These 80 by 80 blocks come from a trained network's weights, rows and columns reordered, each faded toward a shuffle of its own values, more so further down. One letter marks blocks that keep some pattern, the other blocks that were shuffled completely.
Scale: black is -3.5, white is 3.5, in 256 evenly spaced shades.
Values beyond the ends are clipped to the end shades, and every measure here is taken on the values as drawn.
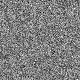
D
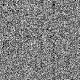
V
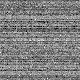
V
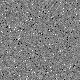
D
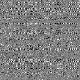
V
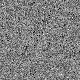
D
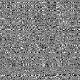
V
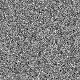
D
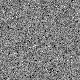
D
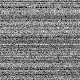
V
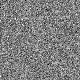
D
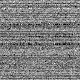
V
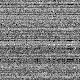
V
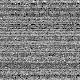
V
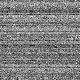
V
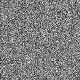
V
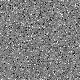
D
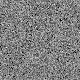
D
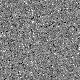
D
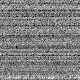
V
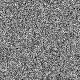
D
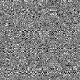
V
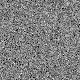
D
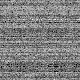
V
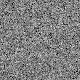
D
